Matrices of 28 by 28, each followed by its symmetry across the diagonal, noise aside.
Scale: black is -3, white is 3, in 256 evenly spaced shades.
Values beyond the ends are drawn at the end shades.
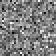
neither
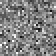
neither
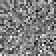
antisymmetric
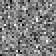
neither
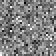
neither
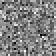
neither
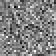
neither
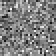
antisymmetric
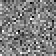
antisymmetric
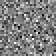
antisymmetric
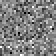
neither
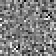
antisymmetric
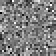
antisymmetric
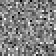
neither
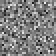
antisymmetric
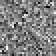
antisymmetric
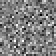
antisymmetric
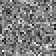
neither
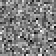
antisymmetric
